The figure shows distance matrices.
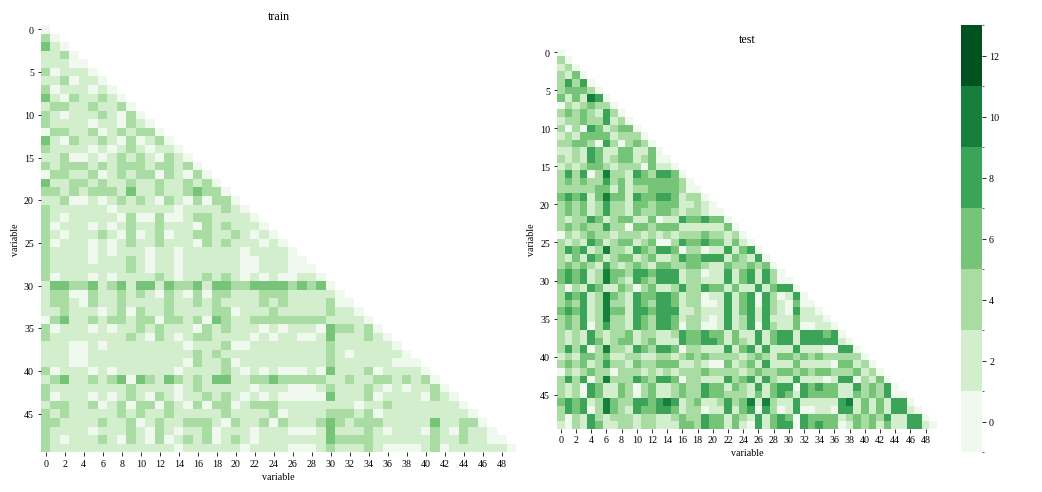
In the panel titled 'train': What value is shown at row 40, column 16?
2
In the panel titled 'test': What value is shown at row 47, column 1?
8
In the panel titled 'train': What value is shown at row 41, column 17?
2
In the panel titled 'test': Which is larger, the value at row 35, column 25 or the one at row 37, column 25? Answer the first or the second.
the first
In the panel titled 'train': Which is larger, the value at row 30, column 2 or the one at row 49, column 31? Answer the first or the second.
the first
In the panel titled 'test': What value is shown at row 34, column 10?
8
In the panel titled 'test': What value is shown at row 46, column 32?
2
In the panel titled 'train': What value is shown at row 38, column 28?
2
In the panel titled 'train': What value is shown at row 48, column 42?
2
